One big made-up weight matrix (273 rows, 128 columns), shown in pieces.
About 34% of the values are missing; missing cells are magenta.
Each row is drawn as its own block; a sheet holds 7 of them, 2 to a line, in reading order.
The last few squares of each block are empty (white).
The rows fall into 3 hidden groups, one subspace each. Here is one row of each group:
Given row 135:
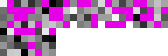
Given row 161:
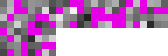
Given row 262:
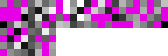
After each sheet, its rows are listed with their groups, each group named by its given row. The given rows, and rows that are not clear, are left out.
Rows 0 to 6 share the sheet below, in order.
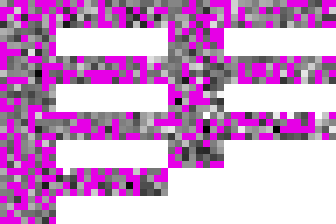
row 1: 262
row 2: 135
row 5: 135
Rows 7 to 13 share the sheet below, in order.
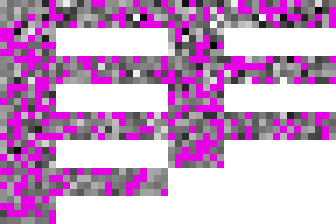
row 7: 161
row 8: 161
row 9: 161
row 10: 135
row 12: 135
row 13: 135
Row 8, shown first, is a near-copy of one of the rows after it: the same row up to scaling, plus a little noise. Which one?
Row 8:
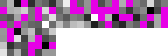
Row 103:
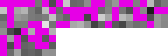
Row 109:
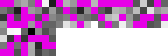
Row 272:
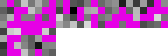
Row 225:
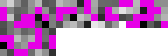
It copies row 103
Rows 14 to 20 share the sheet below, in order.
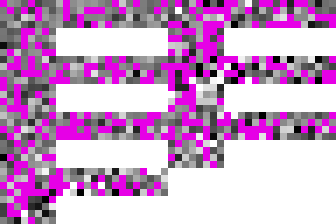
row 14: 161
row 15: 135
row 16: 161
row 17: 135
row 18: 161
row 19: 161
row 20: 135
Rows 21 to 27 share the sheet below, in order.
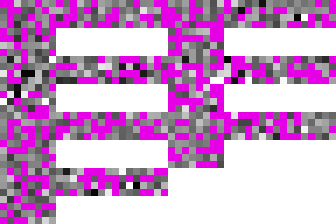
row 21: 161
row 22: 161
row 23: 161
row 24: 135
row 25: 135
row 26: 161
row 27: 161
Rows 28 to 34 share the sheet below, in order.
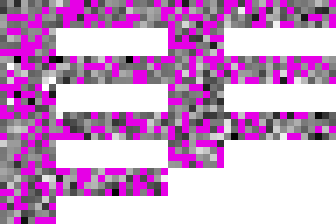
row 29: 161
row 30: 135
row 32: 262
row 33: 135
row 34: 262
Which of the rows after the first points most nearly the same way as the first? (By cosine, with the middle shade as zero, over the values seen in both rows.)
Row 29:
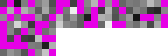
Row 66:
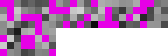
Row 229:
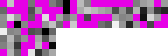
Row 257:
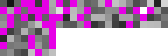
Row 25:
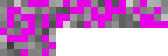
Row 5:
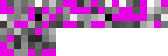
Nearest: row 257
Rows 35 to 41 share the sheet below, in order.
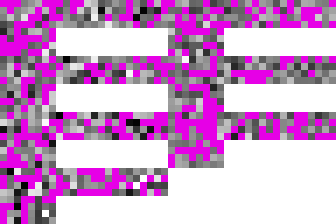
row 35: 161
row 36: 262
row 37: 161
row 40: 135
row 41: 161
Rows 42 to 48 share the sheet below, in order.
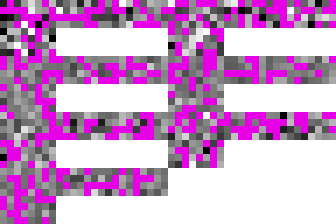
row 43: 161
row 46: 161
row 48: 161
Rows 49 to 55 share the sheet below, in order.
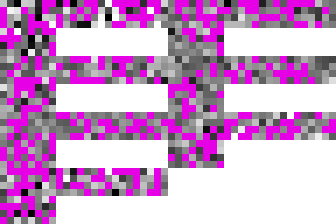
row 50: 262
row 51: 262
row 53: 262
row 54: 135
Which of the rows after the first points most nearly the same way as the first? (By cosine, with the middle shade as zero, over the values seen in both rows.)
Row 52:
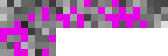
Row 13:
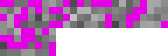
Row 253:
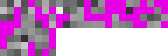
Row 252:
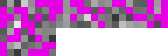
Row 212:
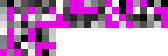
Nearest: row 212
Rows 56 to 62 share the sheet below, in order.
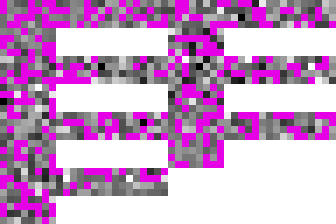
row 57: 262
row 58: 161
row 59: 161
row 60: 161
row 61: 262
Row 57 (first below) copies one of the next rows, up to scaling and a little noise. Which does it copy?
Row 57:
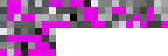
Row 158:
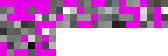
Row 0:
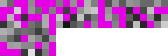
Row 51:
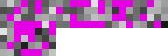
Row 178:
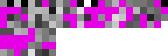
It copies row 51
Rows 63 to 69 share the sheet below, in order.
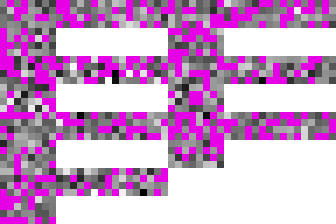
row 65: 161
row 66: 161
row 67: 262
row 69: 161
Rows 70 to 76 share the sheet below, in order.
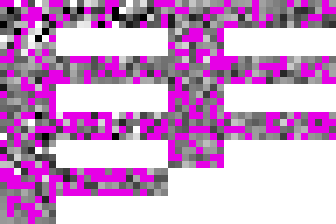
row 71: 262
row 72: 262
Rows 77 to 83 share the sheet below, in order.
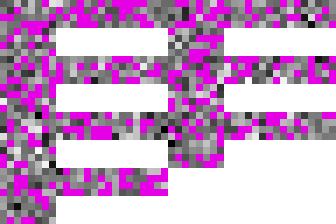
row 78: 161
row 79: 161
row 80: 135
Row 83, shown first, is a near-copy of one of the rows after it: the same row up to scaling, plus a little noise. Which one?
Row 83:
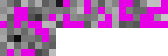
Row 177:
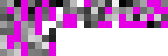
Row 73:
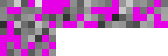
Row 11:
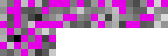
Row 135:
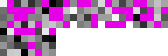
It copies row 11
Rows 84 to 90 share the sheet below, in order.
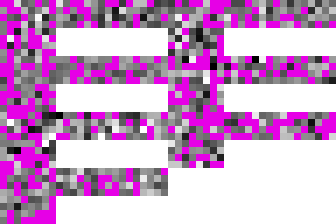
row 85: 161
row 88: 135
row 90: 161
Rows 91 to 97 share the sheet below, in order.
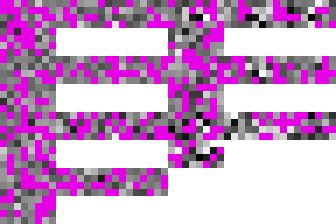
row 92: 161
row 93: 161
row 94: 161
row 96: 161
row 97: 161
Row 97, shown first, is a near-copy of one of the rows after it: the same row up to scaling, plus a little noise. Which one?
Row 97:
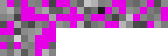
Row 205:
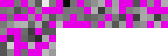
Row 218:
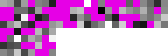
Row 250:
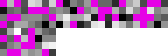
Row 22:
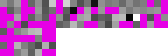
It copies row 218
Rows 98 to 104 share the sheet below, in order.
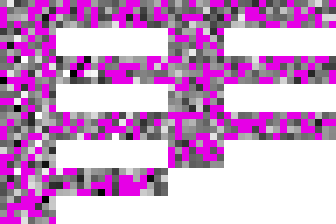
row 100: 262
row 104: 135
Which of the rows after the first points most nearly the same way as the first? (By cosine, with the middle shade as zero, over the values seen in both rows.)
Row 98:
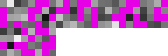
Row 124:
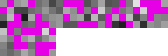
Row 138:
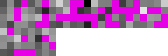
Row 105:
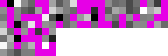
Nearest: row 138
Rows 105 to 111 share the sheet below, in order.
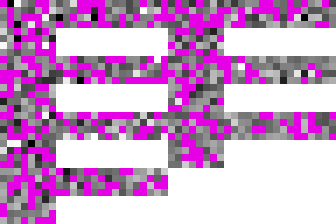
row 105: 161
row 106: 161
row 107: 135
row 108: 161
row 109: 161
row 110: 262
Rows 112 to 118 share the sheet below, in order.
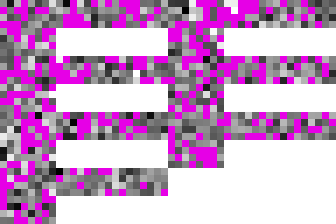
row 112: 161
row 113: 262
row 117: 262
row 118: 135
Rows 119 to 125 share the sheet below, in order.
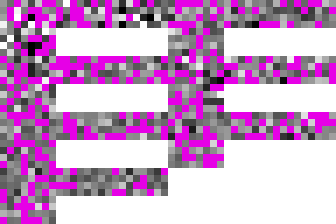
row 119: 161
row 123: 161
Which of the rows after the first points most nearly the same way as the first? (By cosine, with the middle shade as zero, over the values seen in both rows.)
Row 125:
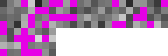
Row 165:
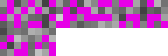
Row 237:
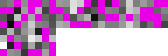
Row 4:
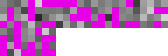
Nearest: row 237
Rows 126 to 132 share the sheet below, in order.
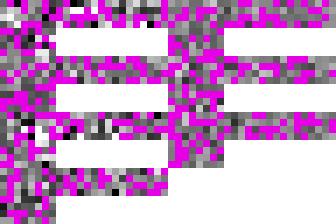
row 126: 161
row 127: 135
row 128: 135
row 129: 262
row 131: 262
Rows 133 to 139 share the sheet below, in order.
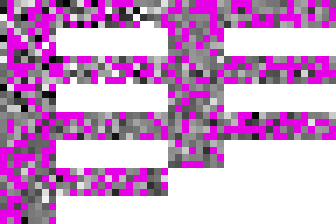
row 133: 161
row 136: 161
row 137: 135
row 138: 262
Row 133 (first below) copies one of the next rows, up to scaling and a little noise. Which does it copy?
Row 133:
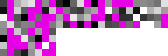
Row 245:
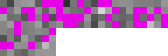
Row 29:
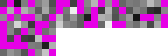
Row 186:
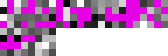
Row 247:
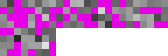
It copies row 245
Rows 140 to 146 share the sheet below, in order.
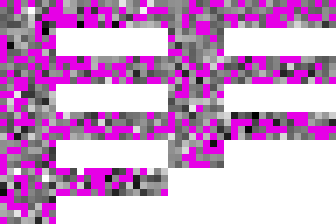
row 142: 161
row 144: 161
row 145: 262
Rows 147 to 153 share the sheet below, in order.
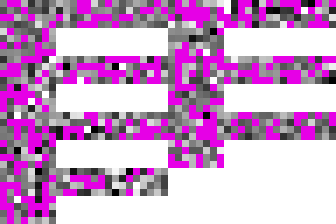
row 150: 262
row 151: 161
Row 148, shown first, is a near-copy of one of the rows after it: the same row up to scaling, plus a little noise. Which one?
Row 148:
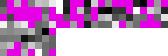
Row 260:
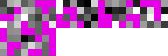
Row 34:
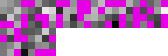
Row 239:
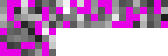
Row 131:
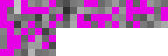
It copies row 260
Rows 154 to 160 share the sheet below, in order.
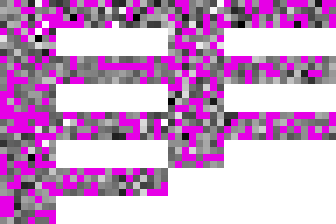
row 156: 135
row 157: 161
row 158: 262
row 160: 161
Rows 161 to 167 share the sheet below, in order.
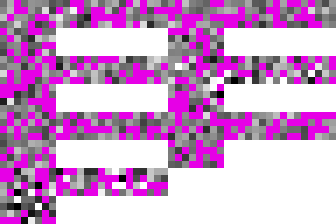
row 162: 161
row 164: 135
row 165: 161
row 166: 135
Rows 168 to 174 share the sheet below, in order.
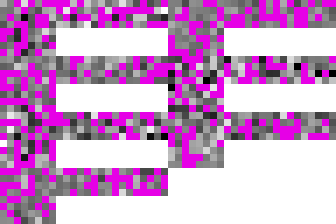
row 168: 262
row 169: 135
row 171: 262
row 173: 135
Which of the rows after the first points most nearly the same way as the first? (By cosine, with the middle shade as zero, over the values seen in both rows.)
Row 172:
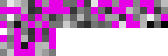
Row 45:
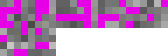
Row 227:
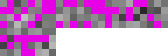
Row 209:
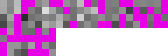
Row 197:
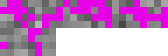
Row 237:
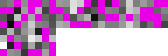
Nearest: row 209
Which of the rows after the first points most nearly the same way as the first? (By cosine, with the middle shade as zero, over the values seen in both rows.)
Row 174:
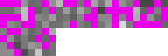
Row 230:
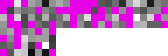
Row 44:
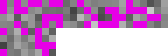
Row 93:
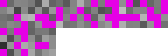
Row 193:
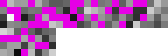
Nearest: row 44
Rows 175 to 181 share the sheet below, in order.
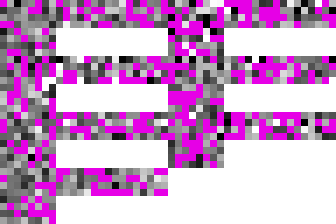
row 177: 135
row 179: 262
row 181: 262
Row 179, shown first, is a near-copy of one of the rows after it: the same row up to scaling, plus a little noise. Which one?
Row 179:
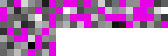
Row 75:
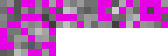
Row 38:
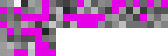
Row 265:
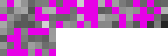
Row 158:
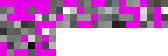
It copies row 158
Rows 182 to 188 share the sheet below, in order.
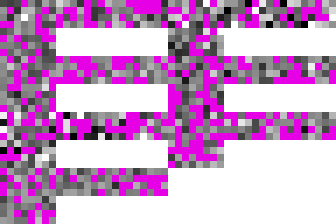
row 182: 262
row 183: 135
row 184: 135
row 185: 161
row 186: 161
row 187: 161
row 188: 262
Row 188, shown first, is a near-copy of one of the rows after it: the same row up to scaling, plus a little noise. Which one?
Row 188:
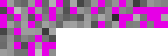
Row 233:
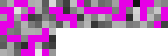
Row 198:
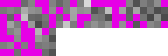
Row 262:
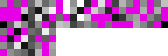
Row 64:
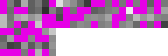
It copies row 233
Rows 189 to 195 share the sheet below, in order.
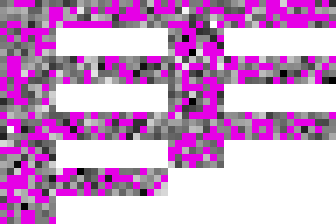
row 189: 161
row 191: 161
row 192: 262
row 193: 262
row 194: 161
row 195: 262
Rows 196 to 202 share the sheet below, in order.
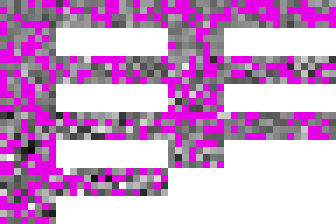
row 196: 262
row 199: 161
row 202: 161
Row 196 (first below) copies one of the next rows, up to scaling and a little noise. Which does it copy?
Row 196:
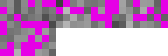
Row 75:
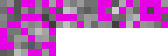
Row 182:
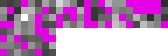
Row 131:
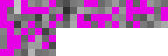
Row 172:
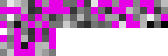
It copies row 75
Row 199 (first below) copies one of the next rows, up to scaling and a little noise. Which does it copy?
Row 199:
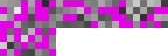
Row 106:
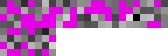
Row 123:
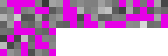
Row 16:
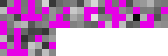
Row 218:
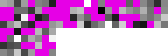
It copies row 123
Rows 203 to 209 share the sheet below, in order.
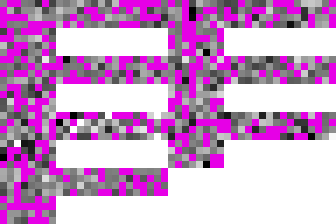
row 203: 135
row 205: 161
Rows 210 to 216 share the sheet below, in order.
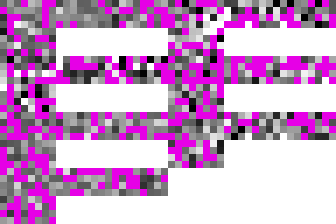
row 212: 262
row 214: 262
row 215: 135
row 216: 161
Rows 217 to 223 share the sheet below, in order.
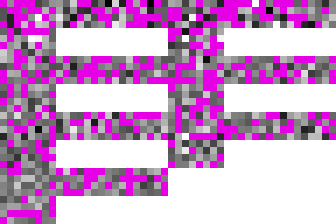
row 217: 135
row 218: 161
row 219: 161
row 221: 135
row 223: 161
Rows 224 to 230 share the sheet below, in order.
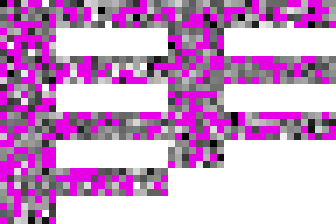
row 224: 161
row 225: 161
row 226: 262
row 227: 161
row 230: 161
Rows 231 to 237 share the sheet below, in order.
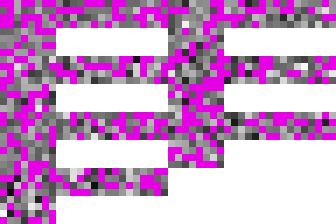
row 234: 262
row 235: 161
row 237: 135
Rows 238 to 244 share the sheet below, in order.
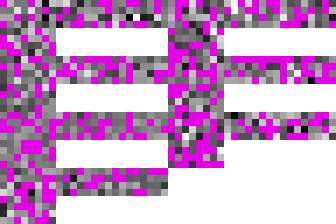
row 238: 161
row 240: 262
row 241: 161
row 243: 161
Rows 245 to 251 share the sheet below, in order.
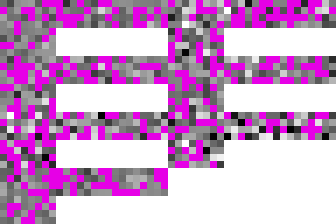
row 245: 161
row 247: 161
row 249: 161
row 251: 262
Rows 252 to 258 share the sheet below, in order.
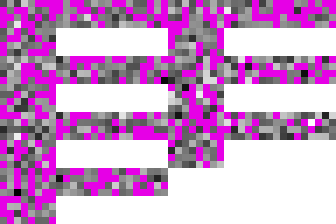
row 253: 262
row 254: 262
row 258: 262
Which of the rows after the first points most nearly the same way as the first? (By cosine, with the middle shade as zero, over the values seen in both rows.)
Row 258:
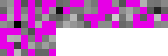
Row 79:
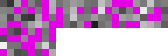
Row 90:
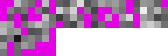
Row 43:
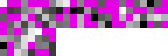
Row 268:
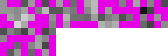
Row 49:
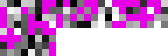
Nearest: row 49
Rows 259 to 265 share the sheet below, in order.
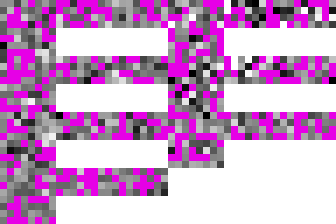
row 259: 161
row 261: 262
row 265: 262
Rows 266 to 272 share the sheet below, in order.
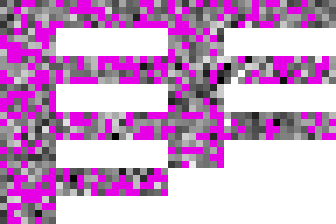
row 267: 135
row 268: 161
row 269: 135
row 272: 161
